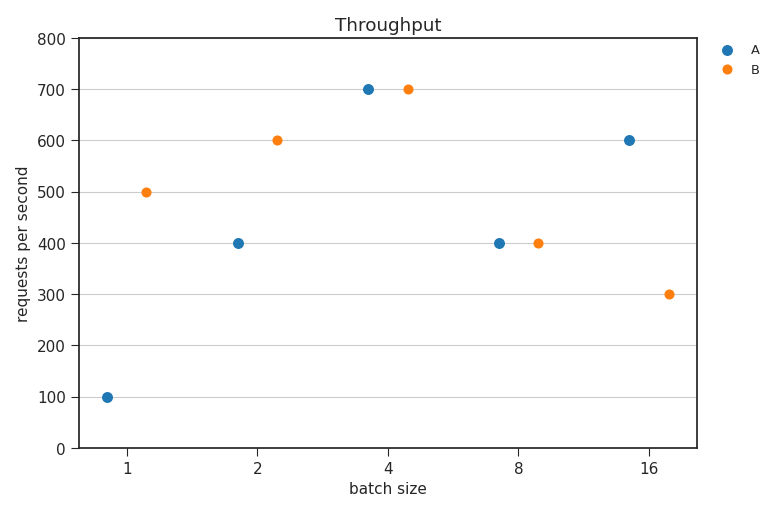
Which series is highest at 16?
A
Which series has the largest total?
B
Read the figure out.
Title: Throughput
x-axis: batch size, ticks 1 2 4 8 16
y-axis: requests per second, ticks 0 100 200 300 400 500 600 700 800
Legend: A, B
Values:
A: 100 400 700 400 600
B: 500 600 700 400 300
